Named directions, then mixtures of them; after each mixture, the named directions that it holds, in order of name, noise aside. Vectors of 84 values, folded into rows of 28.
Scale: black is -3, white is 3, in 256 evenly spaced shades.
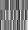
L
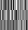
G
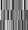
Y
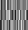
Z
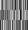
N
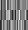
Z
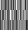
G, N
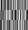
G, Z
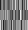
N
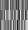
L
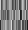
N, Y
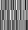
G, N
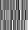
L, N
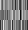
N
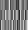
L
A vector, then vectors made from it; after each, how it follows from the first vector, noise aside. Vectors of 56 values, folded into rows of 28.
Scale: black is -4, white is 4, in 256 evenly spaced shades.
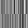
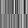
negated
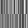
copied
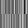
negated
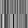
reversed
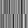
wrapped around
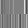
partly zeroed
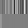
partly zeroed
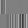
partly zeroed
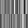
negated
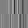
partly zeroed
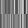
negated
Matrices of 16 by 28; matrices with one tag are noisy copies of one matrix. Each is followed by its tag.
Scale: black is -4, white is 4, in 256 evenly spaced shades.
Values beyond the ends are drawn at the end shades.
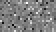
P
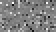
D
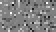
D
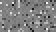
D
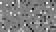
D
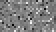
P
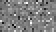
P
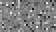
D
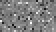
P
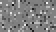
D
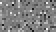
D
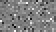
P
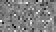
P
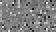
D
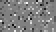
P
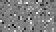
P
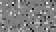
D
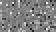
D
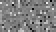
D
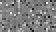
D
